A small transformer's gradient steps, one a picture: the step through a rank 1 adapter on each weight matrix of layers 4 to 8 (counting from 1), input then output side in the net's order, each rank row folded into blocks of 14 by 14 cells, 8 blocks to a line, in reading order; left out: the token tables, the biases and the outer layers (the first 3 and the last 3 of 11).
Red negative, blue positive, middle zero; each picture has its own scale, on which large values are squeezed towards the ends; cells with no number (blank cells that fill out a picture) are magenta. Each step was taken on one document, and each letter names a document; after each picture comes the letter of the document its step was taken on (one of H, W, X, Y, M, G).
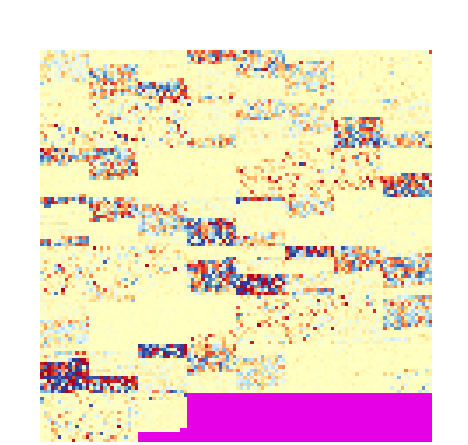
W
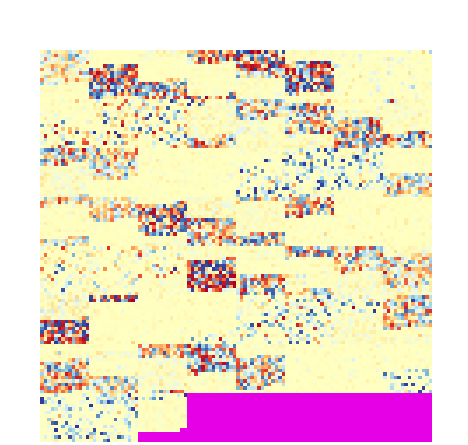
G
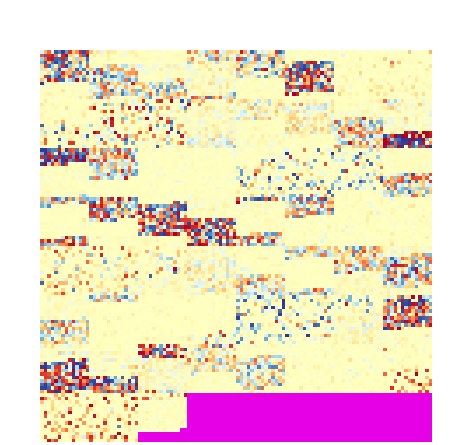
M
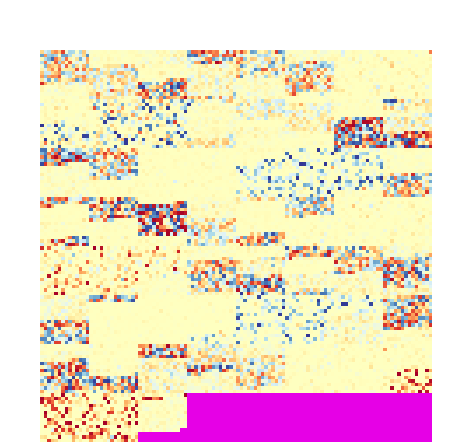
M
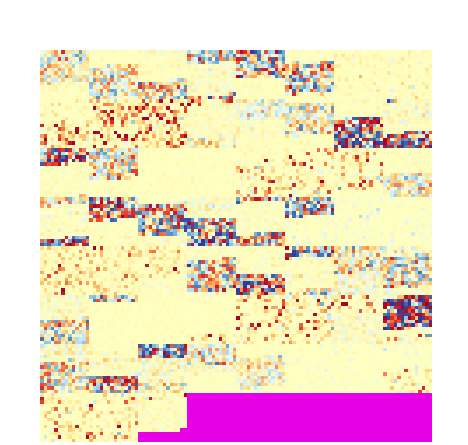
W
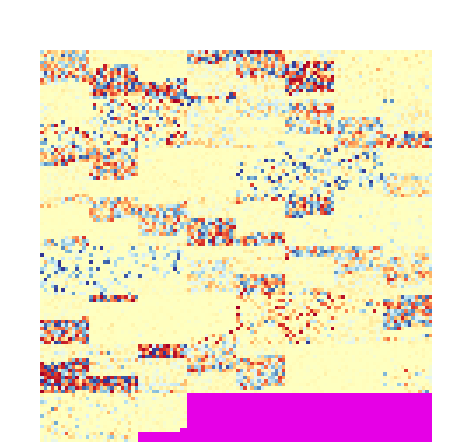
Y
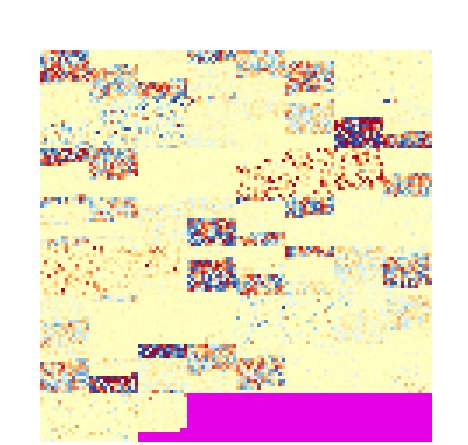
W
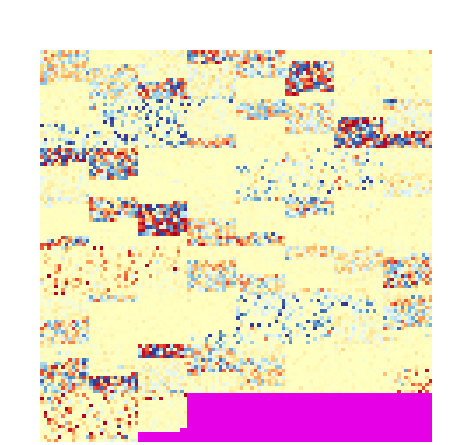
M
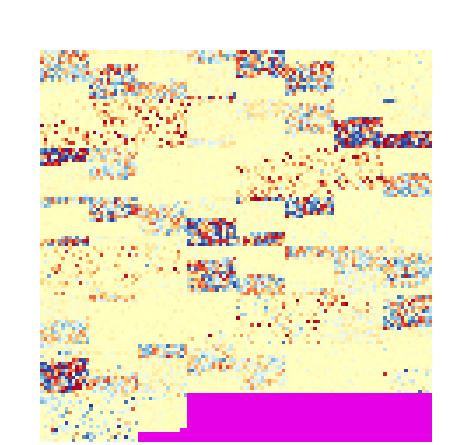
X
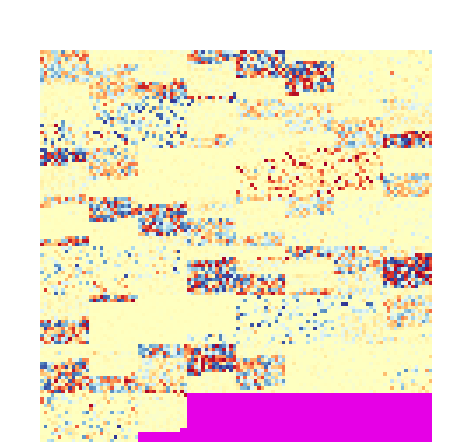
X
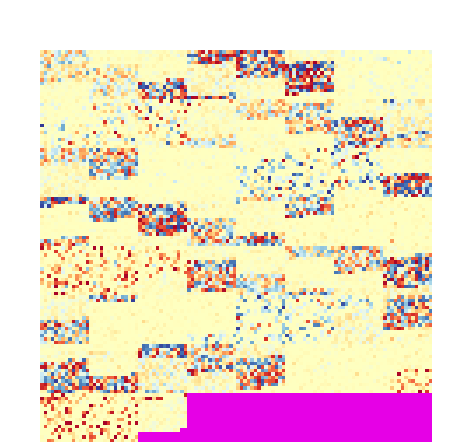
M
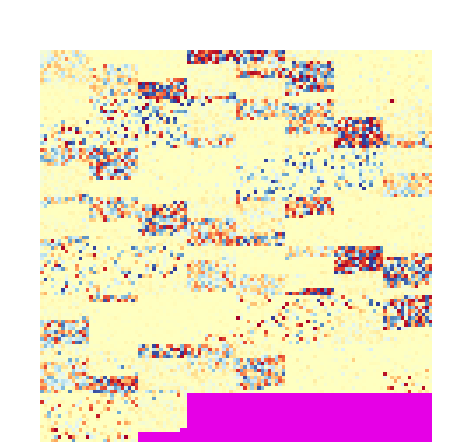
G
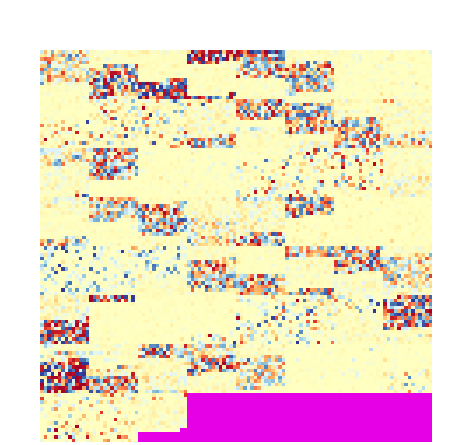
G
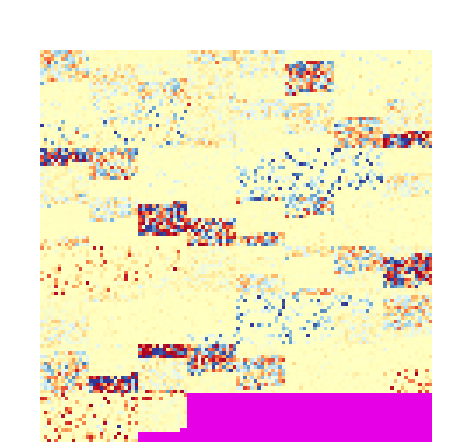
M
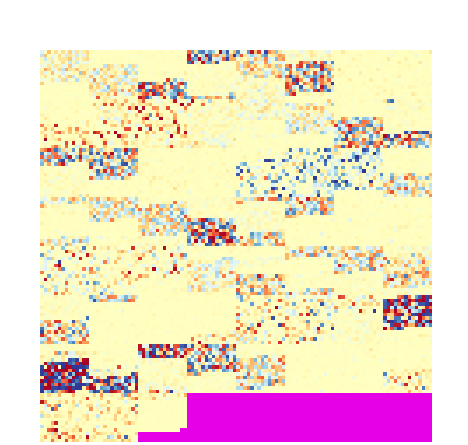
Y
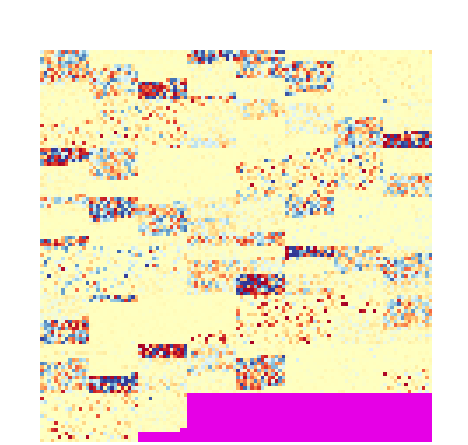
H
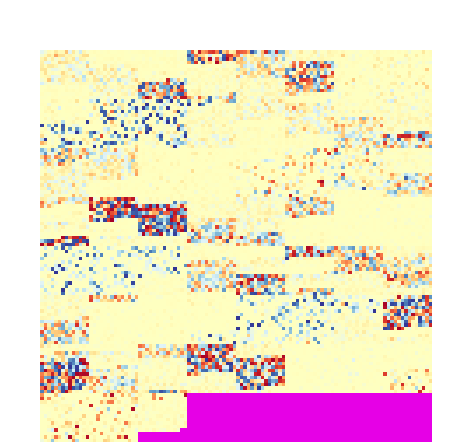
G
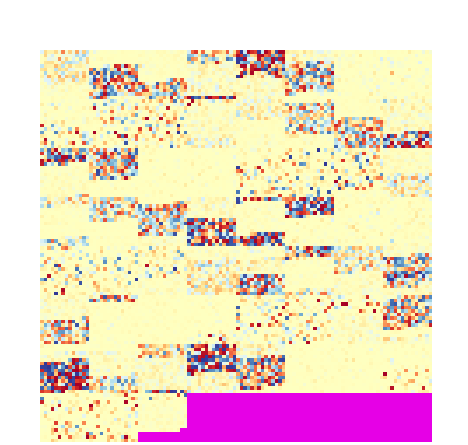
W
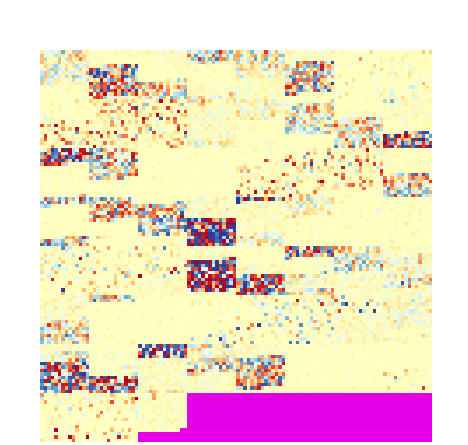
G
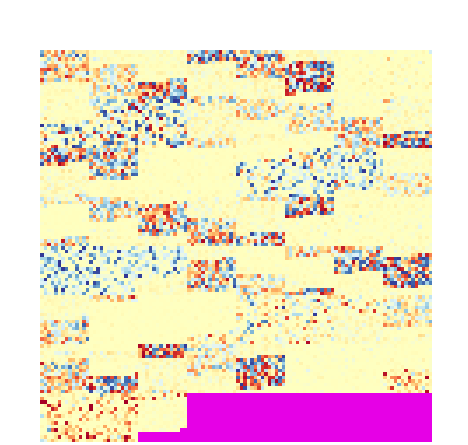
Y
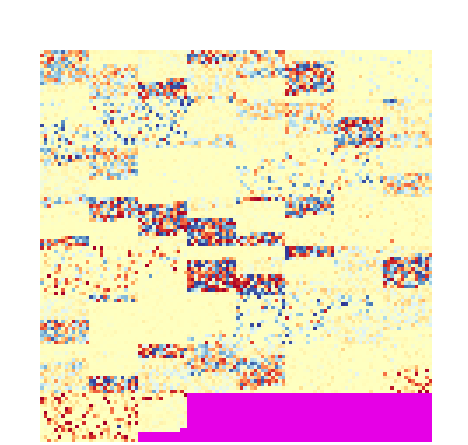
M
